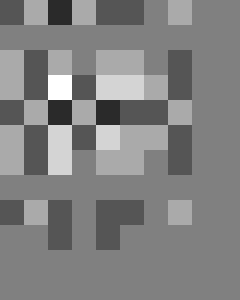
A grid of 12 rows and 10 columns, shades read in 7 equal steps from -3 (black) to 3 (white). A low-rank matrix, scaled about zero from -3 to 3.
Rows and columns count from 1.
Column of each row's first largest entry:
2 1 1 3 2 3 3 1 2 1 1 1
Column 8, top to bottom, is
1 0 -1 -1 1 -1 -1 0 1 0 0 0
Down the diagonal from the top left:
-1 0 1 -1 -2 1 0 0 0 0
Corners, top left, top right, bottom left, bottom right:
-1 0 0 0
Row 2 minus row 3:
-1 1 -1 0 -1 -1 0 1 0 0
